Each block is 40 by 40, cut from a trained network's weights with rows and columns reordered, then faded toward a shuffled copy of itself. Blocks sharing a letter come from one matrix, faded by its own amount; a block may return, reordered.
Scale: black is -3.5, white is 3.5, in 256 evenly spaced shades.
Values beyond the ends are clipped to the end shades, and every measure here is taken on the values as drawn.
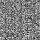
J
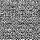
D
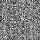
J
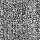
J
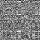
D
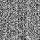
J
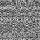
D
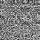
D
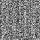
J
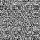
D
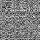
D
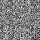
J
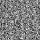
J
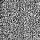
J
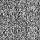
J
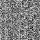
J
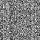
J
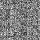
J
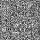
J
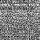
D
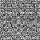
D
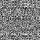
D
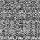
D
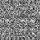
D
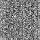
J
